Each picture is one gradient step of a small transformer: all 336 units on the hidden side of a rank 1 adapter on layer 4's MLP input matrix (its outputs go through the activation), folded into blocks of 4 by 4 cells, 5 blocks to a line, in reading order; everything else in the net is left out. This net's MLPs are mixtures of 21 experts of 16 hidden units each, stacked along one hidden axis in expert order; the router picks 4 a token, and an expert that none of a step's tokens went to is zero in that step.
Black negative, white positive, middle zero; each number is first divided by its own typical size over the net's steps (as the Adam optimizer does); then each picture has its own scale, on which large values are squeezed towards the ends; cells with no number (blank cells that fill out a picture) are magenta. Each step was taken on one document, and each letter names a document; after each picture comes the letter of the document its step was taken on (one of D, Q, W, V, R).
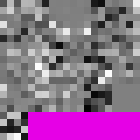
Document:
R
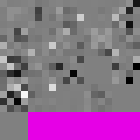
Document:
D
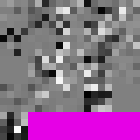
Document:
R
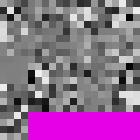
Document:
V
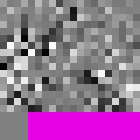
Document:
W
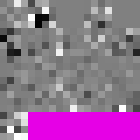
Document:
R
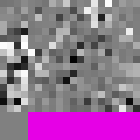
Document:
D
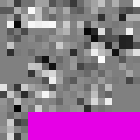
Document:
R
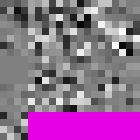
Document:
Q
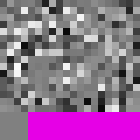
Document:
W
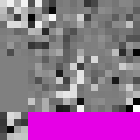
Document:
Q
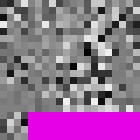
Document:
V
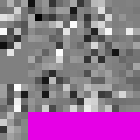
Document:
R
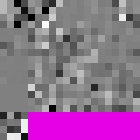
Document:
Q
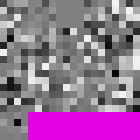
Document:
V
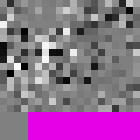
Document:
D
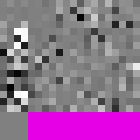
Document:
D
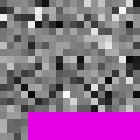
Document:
V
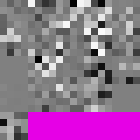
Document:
R
